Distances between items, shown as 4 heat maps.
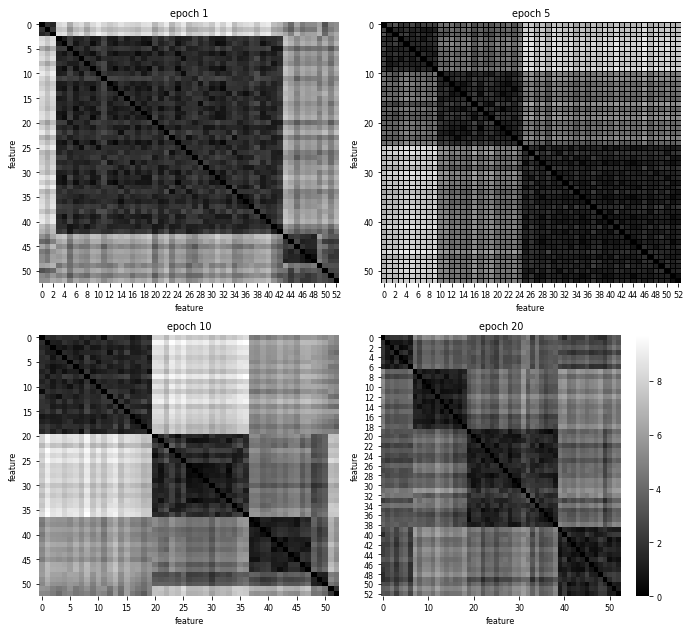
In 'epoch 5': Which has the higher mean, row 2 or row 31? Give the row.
2
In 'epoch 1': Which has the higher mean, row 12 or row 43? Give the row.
43
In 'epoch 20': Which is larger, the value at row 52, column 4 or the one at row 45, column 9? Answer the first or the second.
the second
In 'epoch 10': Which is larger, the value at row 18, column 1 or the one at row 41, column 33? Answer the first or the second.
the second
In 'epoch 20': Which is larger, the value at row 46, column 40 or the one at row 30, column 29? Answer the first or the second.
the first
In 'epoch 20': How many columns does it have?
53
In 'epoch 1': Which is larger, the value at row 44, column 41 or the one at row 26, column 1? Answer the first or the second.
the second
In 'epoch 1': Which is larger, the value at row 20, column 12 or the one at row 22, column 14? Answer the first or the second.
the first
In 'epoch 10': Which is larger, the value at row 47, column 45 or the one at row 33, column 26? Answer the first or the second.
the first
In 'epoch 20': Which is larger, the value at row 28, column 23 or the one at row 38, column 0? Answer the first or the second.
the second
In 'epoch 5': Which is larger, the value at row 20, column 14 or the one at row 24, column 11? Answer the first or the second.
the second
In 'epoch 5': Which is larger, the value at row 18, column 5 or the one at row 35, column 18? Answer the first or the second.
the second
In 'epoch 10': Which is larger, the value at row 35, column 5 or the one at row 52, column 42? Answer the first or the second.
the first
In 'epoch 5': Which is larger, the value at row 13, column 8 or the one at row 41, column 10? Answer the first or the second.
the second
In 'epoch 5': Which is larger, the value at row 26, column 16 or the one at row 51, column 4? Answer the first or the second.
the second
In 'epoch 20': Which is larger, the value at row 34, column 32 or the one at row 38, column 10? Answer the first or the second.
the second
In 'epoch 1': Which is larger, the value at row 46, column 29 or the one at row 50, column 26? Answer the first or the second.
the first
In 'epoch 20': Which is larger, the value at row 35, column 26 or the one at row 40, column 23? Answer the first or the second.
the second
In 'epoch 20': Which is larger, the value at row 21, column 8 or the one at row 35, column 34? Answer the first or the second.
the first
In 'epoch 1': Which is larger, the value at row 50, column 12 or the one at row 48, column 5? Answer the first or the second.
the first
